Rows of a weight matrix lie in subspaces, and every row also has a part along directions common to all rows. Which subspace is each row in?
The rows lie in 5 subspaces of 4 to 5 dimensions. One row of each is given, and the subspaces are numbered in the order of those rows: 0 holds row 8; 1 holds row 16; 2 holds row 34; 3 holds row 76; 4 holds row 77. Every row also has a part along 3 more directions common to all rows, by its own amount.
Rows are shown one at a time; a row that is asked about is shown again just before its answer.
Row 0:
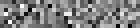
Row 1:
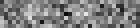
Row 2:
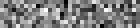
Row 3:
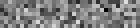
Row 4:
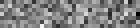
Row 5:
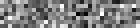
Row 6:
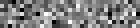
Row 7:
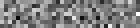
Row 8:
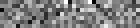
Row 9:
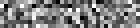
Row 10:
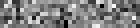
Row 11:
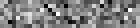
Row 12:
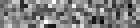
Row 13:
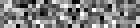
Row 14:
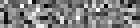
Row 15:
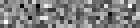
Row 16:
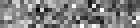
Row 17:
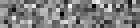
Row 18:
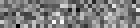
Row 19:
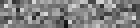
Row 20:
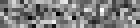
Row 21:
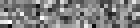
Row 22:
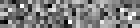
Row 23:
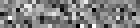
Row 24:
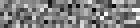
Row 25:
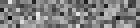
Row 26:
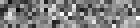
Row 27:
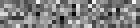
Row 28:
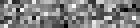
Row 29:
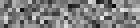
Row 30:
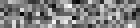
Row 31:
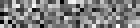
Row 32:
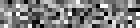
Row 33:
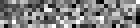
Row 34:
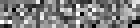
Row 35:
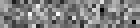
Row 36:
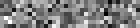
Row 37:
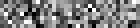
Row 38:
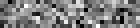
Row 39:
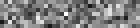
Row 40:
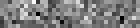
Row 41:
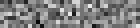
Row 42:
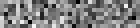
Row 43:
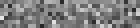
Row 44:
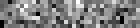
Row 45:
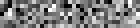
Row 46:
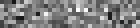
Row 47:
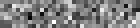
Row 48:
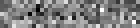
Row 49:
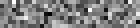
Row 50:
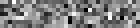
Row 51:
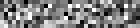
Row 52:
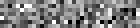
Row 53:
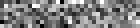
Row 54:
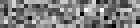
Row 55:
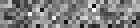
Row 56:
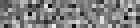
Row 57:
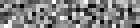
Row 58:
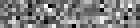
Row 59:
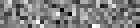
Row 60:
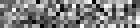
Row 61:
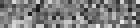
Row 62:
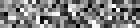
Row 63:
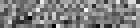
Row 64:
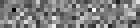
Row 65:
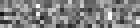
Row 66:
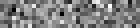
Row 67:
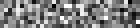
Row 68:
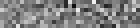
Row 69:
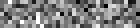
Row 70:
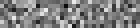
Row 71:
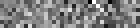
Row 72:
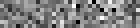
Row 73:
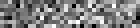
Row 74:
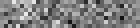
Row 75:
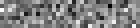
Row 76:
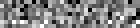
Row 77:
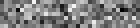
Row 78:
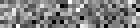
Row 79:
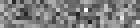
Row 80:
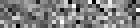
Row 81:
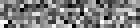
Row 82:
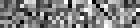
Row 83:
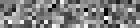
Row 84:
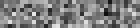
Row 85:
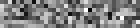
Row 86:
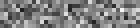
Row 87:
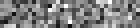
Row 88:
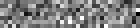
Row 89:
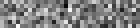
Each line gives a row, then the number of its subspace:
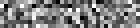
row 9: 2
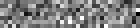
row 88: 0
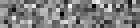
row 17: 0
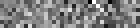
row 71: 0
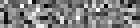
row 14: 2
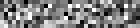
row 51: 4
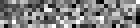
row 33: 1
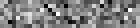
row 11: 1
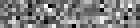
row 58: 1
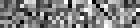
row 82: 0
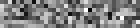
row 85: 3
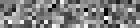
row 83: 2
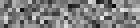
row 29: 4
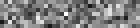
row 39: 4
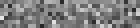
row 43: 3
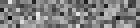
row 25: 4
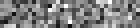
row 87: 2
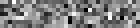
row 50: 3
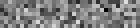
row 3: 0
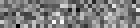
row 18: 0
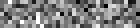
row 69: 4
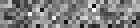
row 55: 1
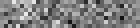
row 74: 3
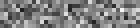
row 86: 4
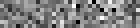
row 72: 0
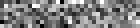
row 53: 2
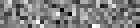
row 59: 4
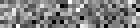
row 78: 0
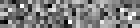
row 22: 2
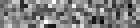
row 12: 1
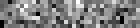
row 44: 3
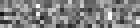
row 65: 2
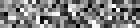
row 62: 4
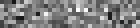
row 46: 3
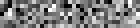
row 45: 3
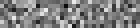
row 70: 0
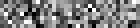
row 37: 2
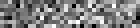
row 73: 1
